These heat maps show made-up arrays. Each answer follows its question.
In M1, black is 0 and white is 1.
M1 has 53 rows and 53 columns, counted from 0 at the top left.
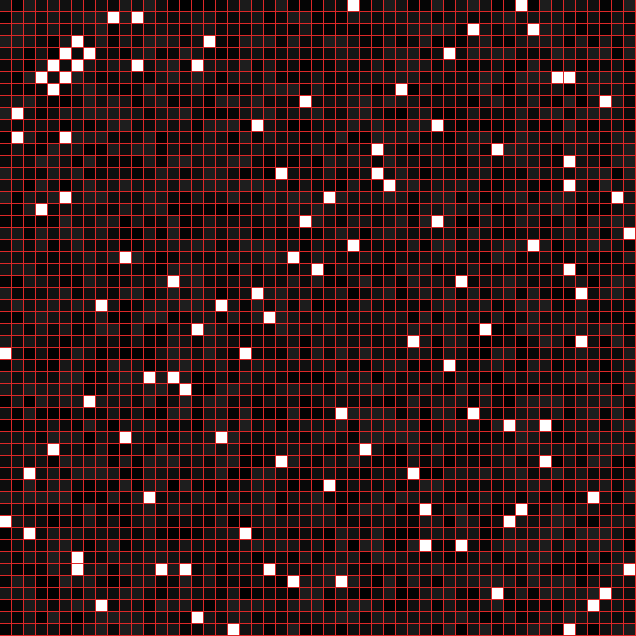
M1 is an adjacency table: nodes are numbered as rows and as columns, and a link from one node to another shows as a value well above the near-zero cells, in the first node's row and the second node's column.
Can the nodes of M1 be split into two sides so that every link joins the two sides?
yes
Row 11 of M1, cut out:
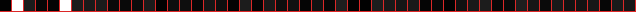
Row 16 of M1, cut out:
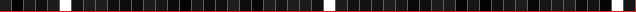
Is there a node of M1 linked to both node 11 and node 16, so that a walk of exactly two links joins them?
yes
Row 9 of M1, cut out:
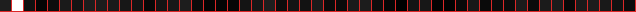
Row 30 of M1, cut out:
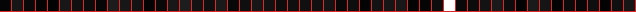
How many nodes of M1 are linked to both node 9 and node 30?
0
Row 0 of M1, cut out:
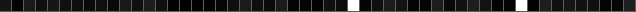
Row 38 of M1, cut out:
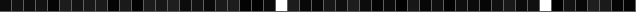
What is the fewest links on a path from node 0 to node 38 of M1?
5
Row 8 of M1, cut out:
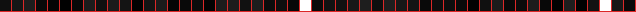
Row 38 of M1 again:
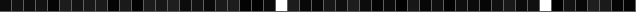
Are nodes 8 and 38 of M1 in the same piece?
yes
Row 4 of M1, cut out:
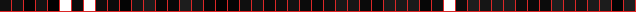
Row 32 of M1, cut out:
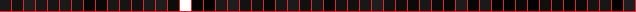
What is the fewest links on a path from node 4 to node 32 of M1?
5
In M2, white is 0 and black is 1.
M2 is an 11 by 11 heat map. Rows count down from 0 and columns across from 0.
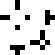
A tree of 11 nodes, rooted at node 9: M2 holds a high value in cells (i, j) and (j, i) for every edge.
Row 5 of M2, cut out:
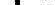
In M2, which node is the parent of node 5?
3
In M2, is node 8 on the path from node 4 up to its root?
no
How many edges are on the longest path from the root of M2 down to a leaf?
2
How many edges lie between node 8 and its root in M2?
1
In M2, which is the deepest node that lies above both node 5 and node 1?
3
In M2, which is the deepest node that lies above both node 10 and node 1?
3
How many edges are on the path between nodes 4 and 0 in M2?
3
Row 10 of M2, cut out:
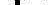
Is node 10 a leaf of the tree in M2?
yes
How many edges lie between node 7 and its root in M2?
2
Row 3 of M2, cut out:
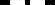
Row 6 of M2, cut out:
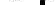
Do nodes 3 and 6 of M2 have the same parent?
no
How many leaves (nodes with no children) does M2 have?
8
